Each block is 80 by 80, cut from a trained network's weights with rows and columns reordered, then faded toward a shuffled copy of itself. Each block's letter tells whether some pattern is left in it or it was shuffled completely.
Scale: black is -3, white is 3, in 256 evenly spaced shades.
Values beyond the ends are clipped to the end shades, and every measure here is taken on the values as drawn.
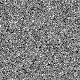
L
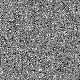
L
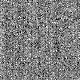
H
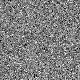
L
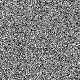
H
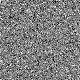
L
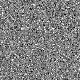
H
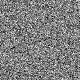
L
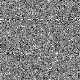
H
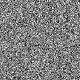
H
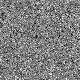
L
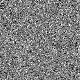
L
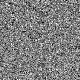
H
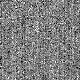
H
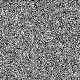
L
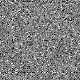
H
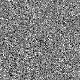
H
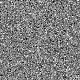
L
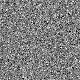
L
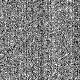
H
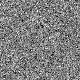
L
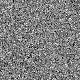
L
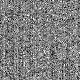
H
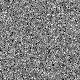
L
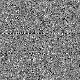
H
